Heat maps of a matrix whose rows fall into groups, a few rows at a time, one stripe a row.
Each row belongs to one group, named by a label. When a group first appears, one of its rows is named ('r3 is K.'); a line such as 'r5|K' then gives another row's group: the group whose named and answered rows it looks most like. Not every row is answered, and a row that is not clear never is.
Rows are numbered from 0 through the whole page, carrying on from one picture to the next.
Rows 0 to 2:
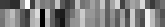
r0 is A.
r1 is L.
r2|L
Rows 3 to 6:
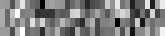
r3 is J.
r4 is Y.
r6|J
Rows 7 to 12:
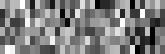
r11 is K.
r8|A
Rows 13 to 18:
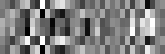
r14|L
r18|L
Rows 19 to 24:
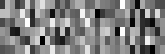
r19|A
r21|K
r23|L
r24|K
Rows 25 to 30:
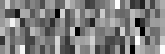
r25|J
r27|Y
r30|J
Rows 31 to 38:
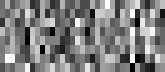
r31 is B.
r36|L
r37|Y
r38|K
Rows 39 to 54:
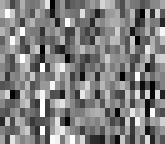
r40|Y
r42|J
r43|Y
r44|L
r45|J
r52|J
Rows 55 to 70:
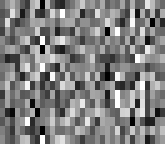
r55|L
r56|Y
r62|A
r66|A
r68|K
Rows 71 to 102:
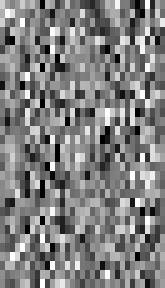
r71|J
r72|Y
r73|J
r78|L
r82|L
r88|A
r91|L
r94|K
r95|L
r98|B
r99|Y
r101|B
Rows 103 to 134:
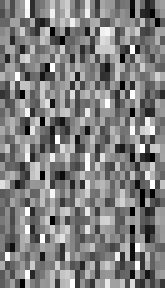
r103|K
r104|K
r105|Y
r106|B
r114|B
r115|K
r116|L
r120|K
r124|K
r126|K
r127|B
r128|K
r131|J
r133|K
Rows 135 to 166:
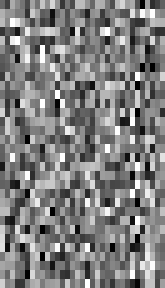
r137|Y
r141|A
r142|K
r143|J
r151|J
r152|Y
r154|K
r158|B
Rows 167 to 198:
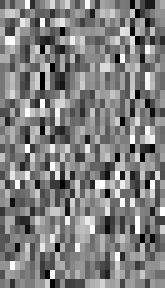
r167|K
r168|Y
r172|L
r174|B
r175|L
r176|L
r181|L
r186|A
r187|Y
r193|K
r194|A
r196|Y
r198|B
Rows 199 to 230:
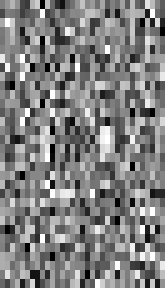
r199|L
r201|Y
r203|L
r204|J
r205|J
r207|J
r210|L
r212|J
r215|B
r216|B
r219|B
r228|J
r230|Y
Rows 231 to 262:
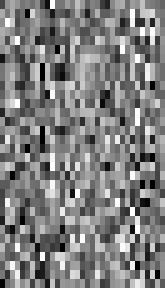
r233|Y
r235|Y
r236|A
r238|L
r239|L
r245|L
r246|J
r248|K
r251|K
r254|Y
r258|Y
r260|Y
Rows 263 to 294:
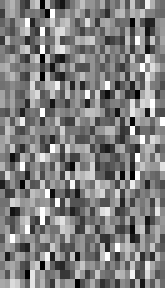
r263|L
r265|K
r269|L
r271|L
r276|J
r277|Y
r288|K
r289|A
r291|B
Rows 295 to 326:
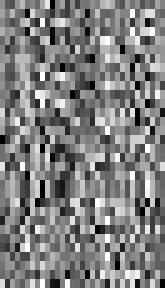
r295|B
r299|B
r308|Y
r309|J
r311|L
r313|J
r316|L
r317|Y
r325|B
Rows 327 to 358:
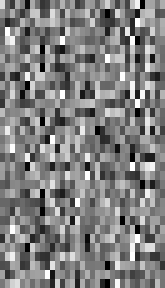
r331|Y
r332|L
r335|A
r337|Y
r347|K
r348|L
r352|Y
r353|B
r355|Y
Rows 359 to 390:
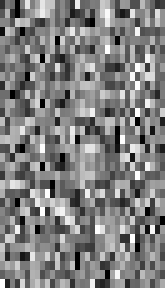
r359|A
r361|J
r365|L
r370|L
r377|L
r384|Y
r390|J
